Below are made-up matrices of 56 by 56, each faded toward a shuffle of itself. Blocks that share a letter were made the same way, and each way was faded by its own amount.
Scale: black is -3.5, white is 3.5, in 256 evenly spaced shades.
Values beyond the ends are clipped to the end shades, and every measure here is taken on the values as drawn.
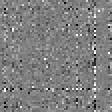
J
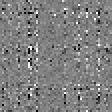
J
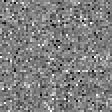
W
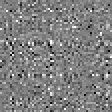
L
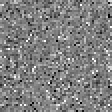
W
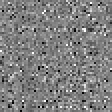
L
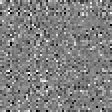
L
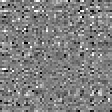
L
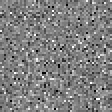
W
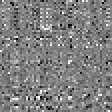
L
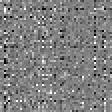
J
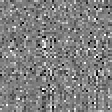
L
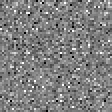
W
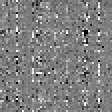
J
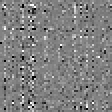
J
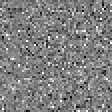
W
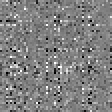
J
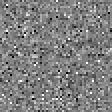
W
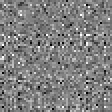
L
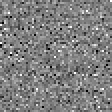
W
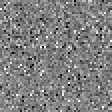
W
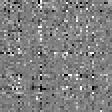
J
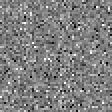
W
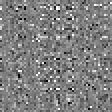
L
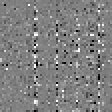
J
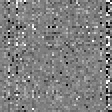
J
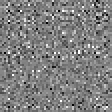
L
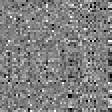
L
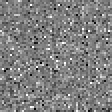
W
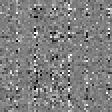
J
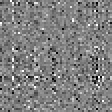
L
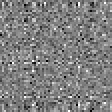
L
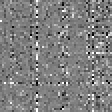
J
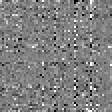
J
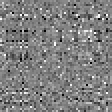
L
